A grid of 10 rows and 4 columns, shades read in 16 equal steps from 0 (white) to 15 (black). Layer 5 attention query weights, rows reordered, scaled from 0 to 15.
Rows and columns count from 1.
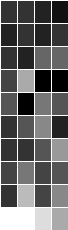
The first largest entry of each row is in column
4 1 2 3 2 4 1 1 1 4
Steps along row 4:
down up same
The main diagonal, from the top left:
12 12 9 15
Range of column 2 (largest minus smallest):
15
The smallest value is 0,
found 2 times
